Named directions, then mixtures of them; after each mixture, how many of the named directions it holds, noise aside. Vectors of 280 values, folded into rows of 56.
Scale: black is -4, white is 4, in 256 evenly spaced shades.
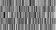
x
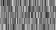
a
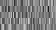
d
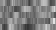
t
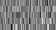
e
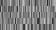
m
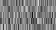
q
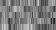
two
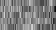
three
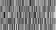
one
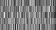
one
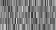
three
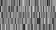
one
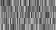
two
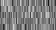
two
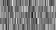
three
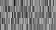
two
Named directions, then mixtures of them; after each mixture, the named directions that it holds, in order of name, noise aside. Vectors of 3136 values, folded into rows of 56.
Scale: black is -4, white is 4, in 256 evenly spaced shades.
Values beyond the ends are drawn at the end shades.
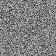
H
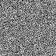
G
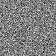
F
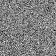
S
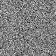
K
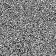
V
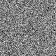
H, S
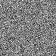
G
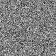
F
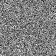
H, V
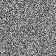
H, S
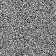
K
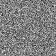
F, H, V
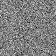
K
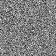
H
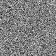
H, V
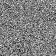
V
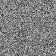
F, K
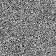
G, S, V
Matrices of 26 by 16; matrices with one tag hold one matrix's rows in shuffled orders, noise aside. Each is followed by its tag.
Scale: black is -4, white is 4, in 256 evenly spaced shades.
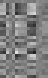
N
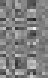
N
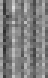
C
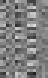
N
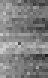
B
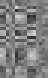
N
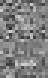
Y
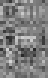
Y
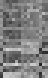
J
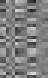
N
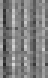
C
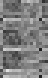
J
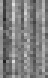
C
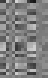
N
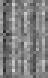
C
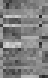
J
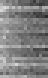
B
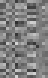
N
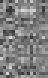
Y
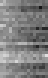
B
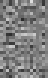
Y
